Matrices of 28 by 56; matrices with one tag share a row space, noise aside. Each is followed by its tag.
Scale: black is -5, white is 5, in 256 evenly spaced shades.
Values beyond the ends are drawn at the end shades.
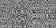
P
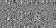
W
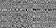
P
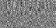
W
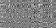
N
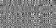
N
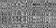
P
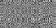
N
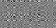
W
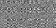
W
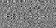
W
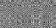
N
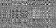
P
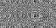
N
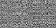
P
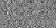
W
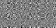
W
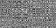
P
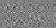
W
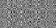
W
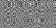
W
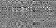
P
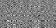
W
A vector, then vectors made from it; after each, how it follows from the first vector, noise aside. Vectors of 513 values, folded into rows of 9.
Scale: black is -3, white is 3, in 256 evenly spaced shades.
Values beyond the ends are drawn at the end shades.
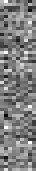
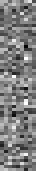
wrapped around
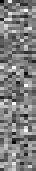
wrapped around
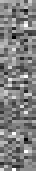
wrapped around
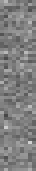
shrunk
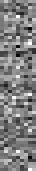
wrapped around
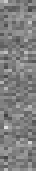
shrunk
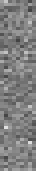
shrunk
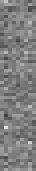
shrunk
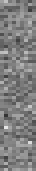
shrunk
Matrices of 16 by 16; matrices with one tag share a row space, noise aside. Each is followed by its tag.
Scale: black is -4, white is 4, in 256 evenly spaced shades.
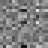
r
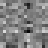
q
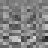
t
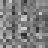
r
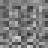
t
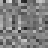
r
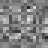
t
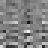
q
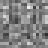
t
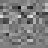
t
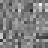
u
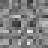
t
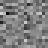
q
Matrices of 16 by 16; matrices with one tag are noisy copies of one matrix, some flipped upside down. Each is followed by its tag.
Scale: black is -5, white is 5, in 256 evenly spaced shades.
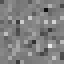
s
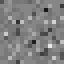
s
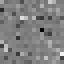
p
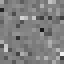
p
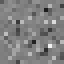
s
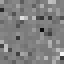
p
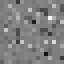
s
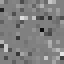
p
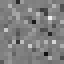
s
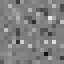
s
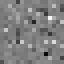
s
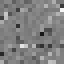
p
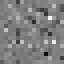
s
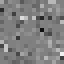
p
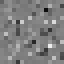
s
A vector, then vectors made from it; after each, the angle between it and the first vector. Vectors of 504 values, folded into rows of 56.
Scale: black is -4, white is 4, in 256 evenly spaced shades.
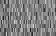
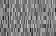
nearly parallel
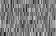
orthogonal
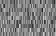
partly opposed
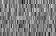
orthogonal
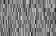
partly aligned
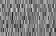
orthogonal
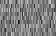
partly aligned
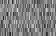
partly aligned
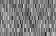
partly opposed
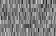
orthogonal
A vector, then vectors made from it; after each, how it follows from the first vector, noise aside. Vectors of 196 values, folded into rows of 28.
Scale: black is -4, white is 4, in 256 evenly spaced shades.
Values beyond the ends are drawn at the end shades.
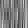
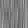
shrunk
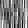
scaled up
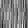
negated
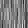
negated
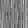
shrunk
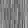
shrunk
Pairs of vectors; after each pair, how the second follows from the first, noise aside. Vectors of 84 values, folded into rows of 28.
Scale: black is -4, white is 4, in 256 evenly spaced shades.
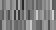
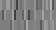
partly zeroed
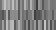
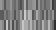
wrapped around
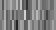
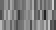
wrapped around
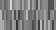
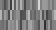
wrapped around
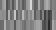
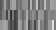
wrapped around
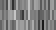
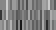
wrapped around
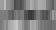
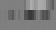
partly zeroed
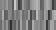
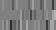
partly zeroed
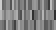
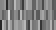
wrapped around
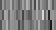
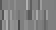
partly zeroed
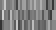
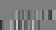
partly zeroed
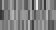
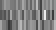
wrapped around
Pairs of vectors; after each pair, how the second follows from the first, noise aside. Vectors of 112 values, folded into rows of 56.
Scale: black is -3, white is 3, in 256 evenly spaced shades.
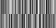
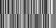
shuffled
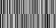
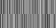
shrunk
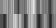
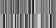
sign-scrambled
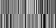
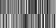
sign-scrambled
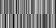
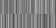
shrunk
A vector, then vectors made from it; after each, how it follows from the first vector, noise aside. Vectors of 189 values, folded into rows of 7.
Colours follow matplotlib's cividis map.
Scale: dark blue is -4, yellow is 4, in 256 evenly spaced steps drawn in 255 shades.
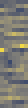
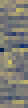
negated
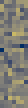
sign-scrambled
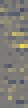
partly zeroed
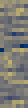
negated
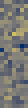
sign-scrambled
